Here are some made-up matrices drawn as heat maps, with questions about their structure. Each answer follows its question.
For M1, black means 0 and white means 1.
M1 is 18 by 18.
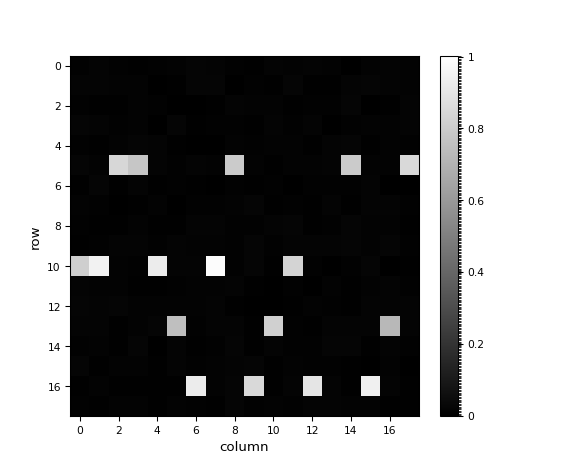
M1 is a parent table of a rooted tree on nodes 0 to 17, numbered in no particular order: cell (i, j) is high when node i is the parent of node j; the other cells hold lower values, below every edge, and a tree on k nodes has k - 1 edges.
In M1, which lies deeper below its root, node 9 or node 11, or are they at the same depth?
the same depth
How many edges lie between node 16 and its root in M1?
1
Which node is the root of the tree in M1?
13
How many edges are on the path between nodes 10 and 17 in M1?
3
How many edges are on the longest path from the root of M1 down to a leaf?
2
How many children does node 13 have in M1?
3
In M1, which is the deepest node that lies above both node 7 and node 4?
10
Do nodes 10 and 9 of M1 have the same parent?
no
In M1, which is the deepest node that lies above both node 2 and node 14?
5
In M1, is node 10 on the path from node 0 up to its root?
yes
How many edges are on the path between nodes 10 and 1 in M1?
1
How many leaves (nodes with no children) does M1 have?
14
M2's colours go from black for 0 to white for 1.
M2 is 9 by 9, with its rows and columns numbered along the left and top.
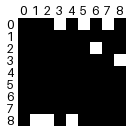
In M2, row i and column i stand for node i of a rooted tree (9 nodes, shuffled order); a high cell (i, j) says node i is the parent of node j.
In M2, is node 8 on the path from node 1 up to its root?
yes
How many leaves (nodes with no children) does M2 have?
5
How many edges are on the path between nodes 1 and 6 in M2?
3
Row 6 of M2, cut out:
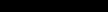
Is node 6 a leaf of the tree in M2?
yes
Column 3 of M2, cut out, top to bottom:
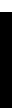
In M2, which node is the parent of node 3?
0
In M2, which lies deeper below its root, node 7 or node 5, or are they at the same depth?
the same depth
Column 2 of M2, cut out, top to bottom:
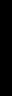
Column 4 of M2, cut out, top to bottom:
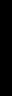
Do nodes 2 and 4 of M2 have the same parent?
yes
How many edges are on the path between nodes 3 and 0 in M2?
1
